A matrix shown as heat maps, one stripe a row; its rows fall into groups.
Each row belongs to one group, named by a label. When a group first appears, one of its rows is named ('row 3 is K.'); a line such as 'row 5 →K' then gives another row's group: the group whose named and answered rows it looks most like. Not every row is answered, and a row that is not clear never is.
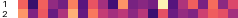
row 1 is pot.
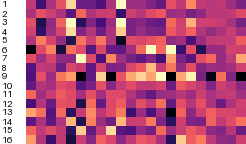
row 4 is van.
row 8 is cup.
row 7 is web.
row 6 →cup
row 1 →van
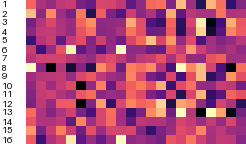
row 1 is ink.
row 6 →van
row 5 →cup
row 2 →pot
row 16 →van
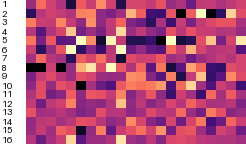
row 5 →web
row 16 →van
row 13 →ink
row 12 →van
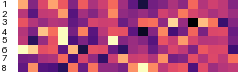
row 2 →van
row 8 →cup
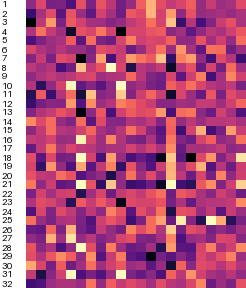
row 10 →van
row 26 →cup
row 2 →cup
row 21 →web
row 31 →van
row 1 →cup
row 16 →web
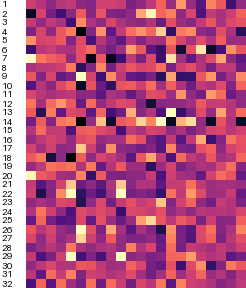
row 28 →cup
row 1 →ink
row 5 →pot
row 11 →ink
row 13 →pot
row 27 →web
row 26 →web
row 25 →cup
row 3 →web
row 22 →van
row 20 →pot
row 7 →pot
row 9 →web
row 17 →web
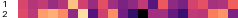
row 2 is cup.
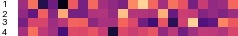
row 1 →cup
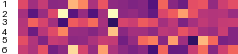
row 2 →van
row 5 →ink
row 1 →web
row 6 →web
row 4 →van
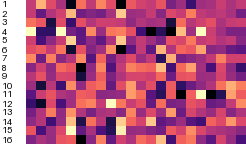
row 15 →van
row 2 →van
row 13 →cup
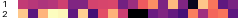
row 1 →ink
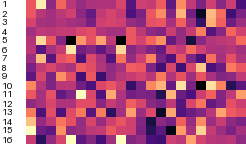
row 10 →ink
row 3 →ink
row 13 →pot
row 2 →ink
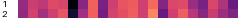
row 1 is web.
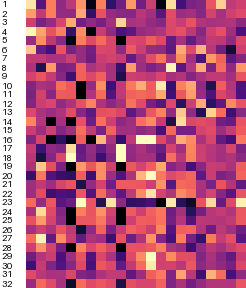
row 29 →cup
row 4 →pot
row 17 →van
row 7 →ink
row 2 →pot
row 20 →cup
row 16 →cup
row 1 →pot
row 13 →ink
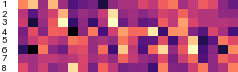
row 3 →van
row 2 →van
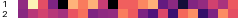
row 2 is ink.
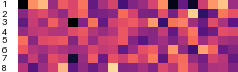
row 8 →van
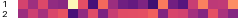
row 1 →web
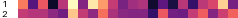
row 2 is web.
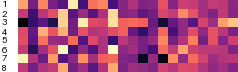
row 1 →pot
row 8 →van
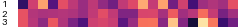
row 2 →ink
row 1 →cup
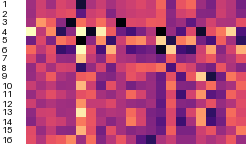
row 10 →web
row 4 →pot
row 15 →web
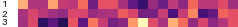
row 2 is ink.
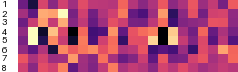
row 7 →web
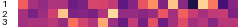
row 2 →van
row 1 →ink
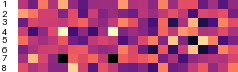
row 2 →pot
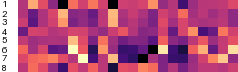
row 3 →van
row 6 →web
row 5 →web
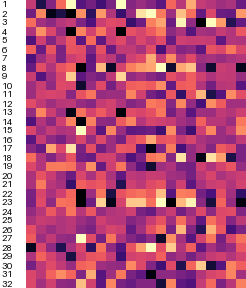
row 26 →ink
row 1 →van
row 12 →ink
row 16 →cup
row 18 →ink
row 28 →cup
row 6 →pot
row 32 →web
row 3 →ink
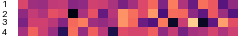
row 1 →ink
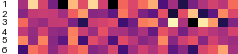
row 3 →ink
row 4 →web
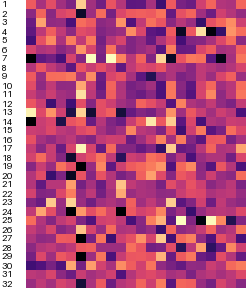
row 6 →web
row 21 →van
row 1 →web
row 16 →ink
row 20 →cup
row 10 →web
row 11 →web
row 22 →van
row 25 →ink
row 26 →web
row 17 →web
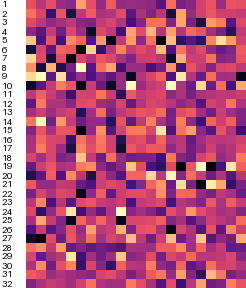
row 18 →web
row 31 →ink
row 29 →van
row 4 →cup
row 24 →van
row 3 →ink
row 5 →pot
